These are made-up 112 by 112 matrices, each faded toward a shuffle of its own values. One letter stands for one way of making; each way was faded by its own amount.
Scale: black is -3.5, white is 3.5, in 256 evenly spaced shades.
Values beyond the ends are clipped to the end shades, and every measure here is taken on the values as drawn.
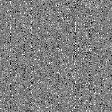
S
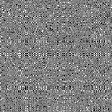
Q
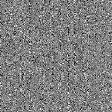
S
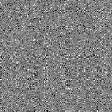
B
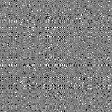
Q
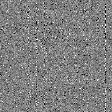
S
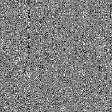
S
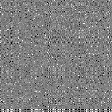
Q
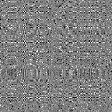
Q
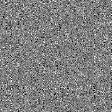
S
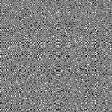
Q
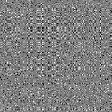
Q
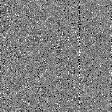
S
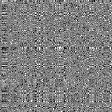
Q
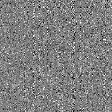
S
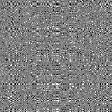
Q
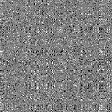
B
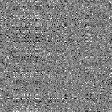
B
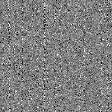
S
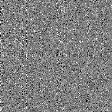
S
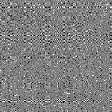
Q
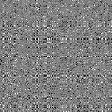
Q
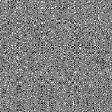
B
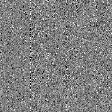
S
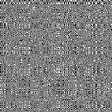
Q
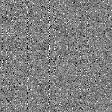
S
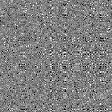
B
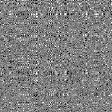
B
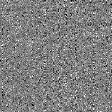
S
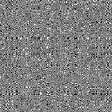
B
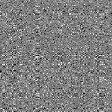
B
